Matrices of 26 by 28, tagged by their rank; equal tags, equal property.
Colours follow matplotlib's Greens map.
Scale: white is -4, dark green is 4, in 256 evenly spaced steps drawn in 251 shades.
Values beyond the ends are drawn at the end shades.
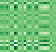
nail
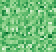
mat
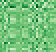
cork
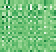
cork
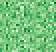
mat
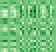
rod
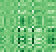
rod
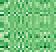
rod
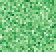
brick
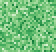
brick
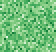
brick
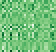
cork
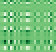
nail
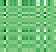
nail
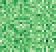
mat
